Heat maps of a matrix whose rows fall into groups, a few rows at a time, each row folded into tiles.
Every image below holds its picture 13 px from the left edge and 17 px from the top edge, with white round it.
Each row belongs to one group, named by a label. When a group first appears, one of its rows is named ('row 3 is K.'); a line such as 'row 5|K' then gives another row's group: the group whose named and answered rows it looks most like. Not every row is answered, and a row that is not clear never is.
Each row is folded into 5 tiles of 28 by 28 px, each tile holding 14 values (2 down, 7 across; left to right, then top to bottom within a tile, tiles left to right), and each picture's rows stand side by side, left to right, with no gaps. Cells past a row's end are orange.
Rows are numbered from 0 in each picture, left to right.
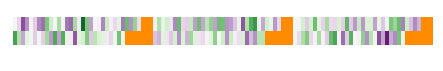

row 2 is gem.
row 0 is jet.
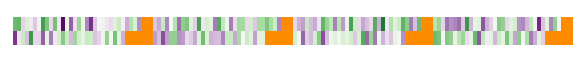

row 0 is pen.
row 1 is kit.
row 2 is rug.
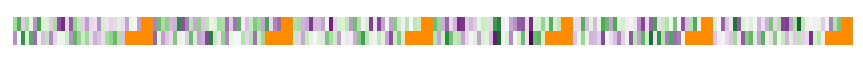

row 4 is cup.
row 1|gem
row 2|jet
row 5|rug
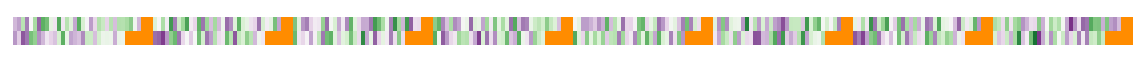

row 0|kit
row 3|jet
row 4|jet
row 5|cup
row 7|gem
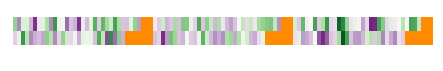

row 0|cup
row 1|kit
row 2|kit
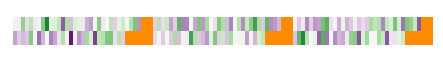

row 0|kit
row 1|gem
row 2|cup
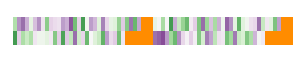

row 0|jet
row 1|kit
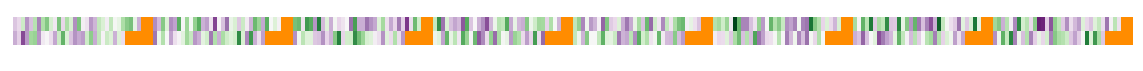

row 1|cup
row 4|jet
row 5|gem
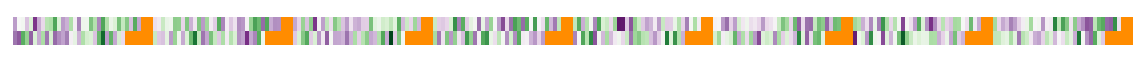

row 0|cup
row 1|gem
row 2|cup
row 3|rug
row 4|pen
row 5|jet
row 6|pen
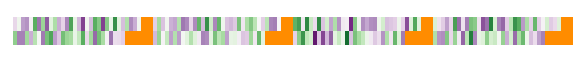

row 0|rug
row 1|gem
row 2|pen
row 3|rug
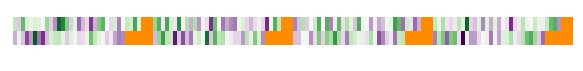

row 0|kit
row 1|pen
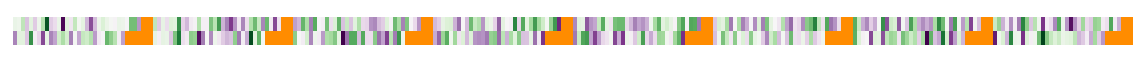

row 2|gem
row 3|cup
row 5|gem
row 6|rug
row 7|pen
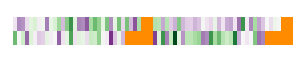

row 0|rug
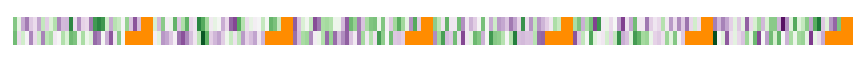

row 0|rug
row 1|kit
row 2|cup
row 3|pen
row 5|rug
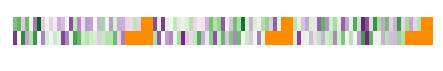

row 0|pen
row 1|rug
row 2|rug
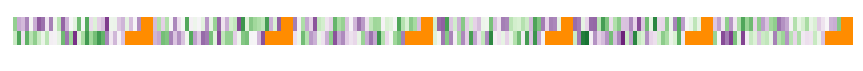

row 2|cup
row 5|rug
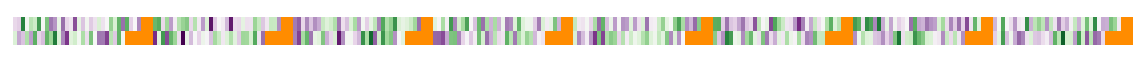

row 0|gem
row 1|pen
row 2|cup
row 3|kit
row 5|jet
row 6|pen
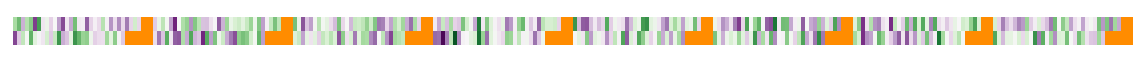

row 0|pen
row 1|cup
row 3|kit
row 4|jet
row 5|jet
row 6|jet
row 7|jet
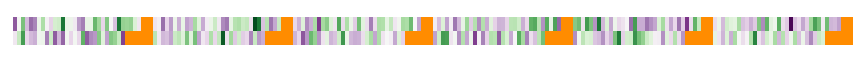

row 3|cup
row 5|gem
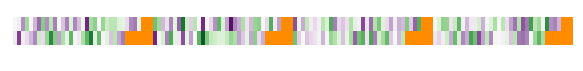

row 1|pen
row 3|gem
